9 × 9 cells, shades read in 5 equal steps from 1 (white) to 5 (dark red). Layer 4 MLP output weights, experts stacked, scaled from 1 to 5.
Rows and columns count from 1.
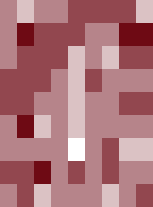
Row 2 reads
3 5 4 4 4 3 3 5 5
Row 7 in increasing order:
1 2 2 3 3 3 3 3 4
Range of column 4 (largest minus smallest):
1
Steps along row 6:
up down up down up same same same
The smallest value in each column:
3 2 2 3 1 3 2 2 2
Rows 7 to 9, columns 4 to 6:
3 1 3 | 3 4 3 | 3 3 3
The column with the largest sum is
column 2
